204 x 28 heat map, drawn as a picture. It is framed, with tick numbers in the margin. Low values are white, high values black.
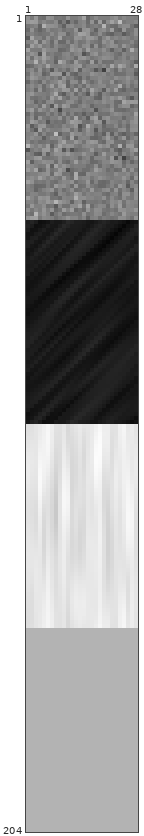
The table splits into 4 rows of 1 panel. Panel 1,1: middling, fine-grained. Panel 2,1: very high, slanting up to the right, faint in contrast. Panel 3,1: very low, streaked downward, faint in contrast. Panel 4,1: low, flat.
